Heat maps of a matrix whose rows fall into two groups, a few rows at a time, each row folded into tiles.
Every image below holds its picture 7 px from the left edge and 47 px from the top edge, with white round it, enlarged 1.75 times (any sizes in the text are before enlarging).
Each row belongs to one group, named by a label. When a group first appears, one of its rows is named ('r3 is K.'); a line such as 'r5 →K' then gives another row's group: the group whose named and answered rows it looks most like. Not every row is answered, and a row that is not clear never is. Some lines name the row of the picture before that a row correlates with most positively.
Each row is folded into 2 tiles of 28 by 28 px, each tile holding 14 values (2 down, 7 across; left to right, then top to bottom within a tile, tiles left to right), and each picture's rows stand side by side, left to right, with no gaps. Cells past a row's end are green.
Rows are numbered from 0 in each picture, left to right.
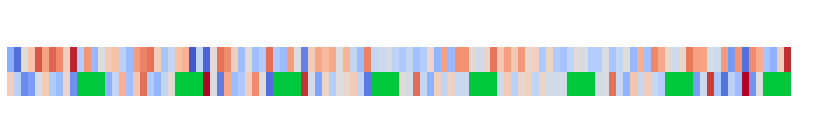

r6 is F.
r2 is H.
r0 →H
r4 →F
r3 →H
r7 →F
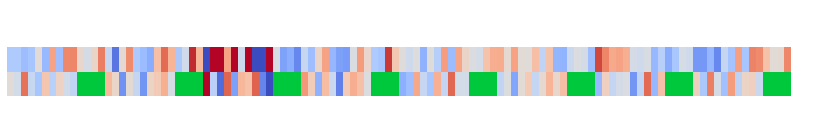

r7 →F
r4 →F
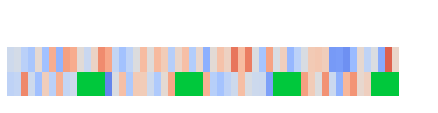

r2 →H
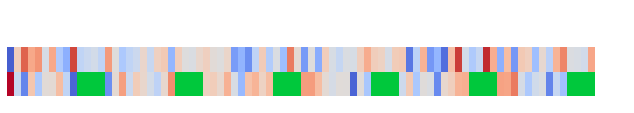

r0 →H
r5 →F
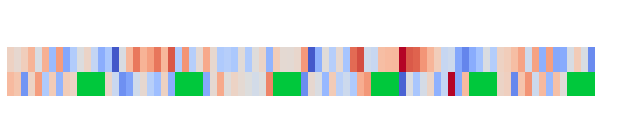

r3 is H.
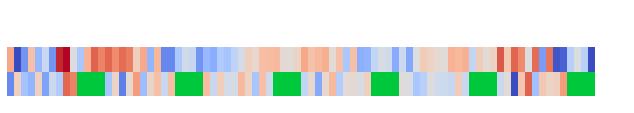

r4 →H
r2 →F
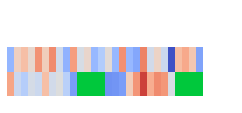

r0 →H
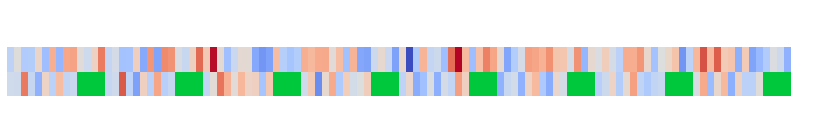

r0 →F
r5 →H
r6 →H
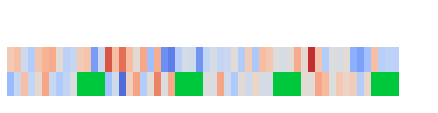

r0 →H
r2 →F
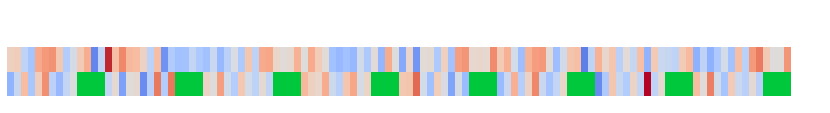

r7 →F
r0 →H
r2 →F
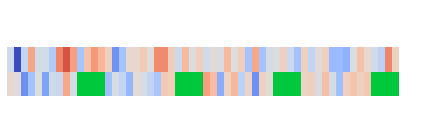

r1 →H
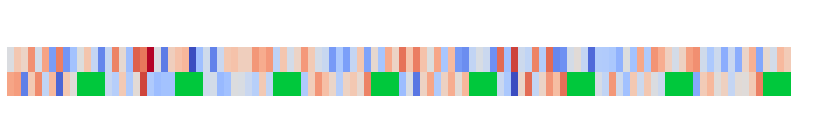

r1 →H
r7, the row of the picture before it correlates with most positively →3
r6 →F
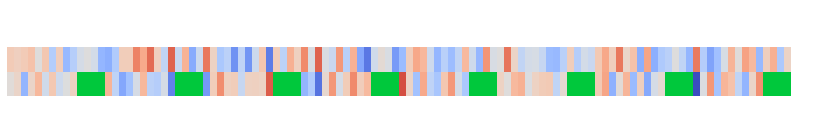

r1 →H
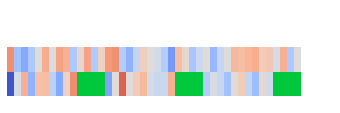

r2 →H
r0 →H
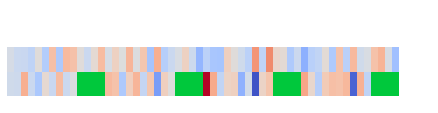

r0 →F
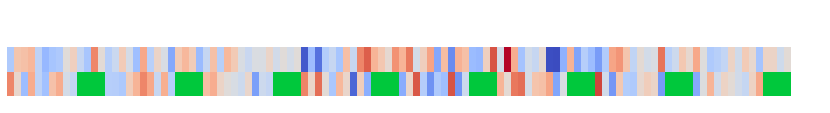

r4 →F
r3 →F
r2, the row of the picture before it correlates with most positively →2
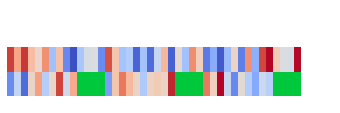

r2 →F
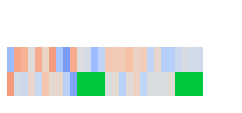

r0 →H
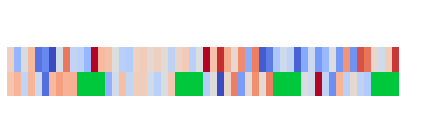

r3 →F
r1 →H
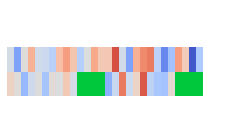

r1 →H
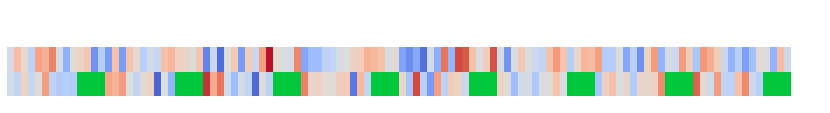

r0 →H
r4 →F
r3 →F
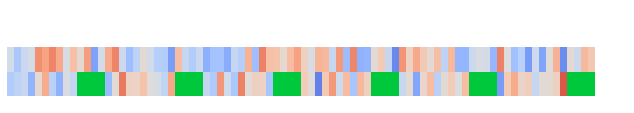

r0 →H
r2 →F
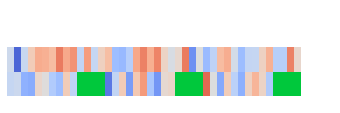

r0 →H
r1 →H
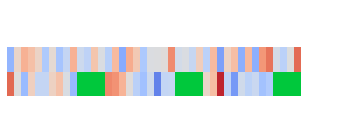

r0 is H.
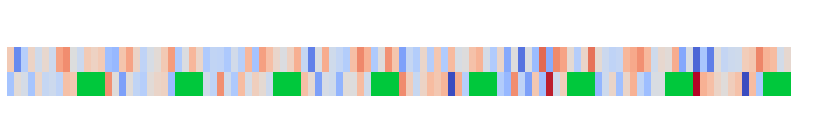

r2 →F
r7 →F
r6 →H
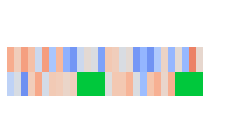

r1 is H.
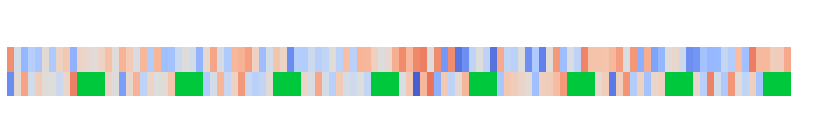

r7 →F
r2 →H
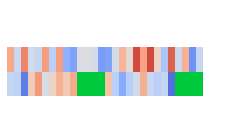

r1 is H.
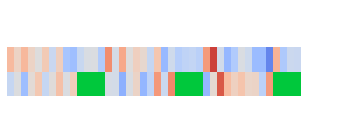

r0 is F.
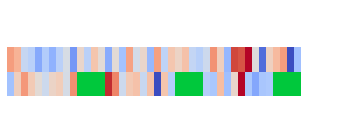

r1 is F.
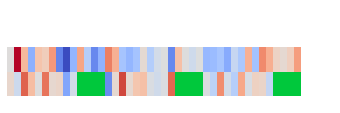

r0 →H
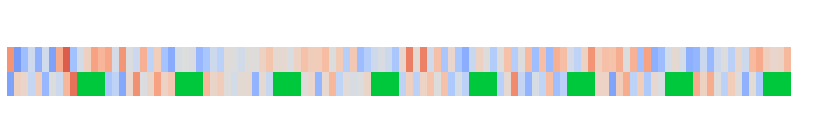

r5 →F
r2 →F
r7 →F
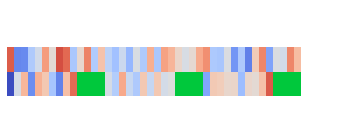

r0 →H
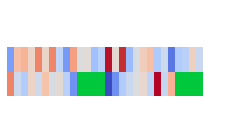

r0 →H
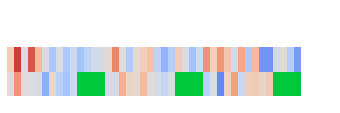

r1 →H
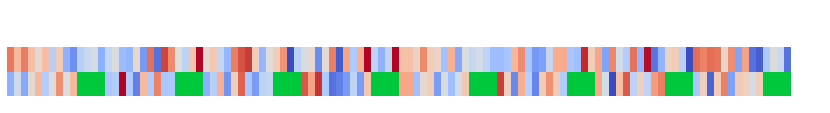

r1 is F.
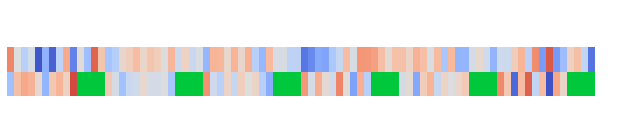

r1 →H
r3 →F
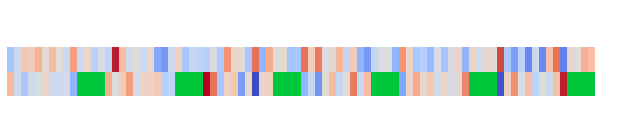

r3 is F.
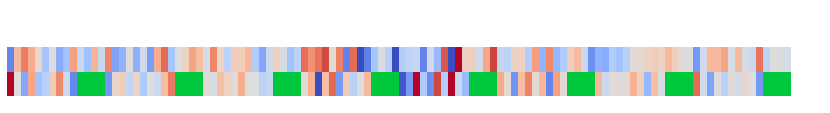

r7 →H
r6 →F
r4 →F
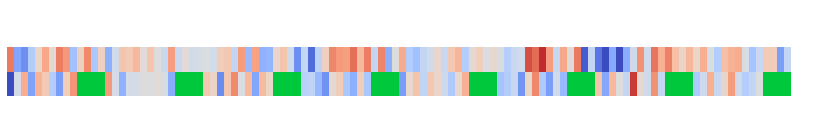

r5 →H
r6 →F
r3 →H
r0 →H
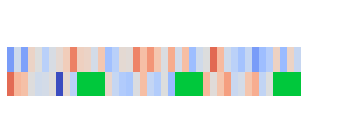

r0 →F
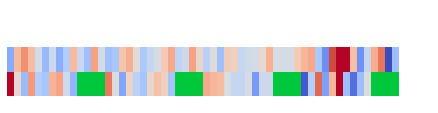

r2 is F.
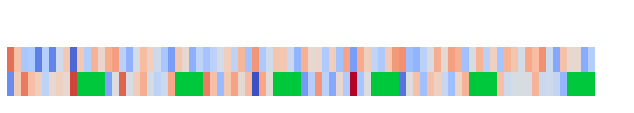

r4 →H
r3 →F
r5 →H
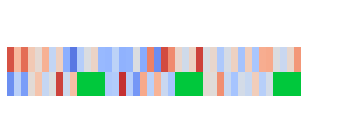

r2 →F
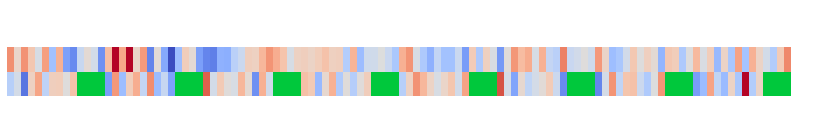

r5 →H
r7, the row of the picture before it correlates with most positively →1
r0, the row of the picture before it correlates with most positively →0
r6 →H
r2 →F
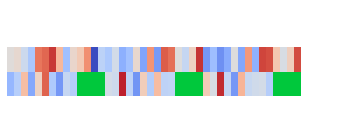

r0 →H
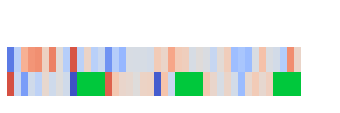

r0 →H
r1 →F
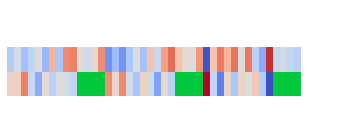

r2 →H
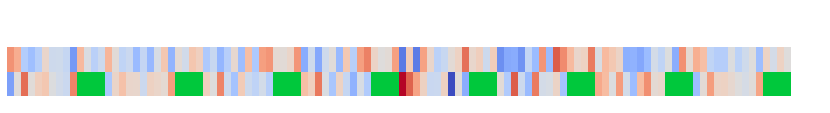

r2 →F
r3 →F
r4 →F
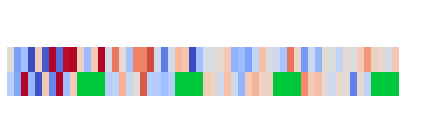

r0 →F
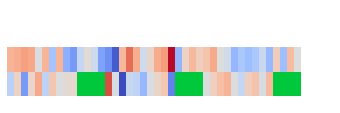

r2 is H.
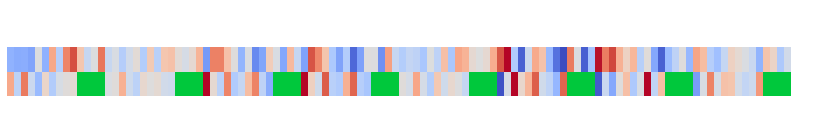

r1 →F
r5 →H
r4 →F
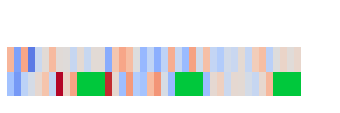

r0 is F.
